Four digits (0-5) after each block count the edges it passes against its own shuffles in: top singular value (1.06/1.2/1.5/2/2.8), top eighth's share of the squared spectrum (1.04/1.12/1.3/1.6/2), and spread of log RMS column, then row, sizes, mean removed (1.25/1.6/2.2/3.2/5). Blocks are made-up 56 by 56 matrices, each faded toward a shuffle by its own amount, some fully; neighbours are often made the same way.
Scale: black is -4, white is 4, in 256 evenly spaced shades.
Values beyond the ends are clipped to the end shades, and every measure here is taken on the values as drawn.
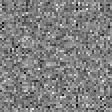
3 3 1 1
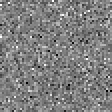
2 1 0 0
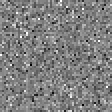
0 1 0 0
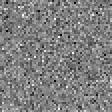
0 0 0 0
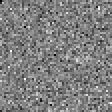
0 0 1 0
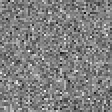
1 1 1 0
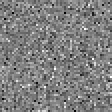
0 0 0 0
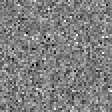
0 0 0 0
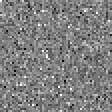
0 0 0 0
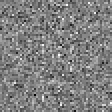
0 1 1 0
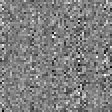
1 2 3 0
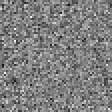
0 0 1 0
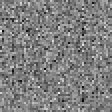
1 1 2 0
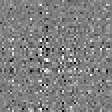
4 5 3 3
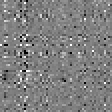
4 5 3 3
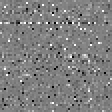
3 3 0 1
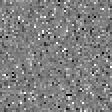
2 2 0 0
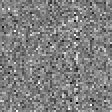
1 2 2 0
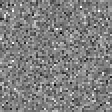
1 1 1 0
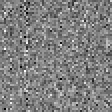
1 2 3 0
